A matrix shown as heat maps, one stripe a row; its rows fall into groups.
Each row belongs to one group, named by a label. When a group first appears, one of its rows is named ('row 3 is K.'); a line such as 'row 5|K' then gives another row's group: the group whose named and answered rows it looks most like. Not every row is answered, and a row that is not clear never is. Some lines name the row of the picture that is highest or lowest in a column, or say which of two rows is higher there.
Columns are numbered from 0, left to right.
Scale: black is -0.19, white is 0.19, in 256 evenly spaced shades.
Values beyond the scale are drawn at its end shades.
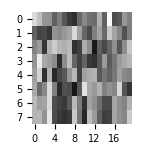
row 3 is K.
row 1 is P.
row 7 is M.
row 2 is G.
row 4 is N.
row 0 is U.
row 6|M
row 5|U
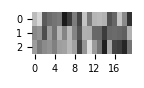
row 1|G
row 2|G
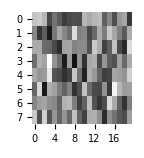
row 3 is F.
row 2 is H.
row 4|M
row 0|U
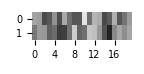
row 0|H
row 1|M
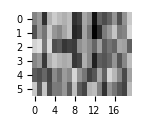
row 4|P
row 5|M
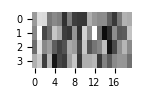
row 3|N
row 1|H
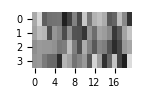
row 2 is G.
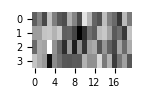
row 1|F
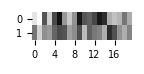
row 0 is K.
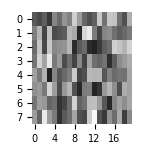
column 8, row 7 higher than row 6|No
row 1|N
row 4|M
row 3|F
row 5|K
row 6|M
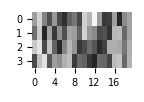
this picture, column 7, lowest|0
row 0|H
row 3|K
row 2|K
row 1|N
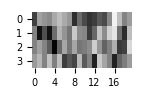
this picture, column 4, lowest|2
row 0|K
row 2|H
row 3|F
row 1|P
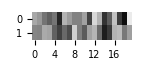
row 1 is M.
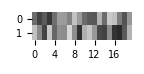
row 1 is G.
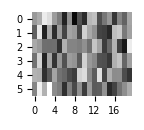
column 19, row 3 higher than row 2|No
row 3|N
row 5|F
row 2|H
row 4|U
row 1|N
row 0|F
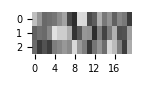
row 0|U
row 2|P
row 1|G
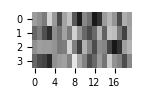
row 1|P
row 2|G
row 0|K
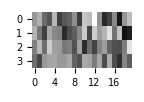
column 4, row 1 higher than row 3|No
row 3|G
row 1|U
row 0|H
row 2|F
